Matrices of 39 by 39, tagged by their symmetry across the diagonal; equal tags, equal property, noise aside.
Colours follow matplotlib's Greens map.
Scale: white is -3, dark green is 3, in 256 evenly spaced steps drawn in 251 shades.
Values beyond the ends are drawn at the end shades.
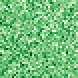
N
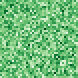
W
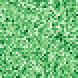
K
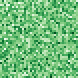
K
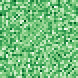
W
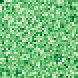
W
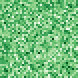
W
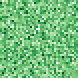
N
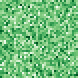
K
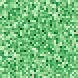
W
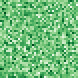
K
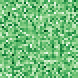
N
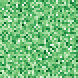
N
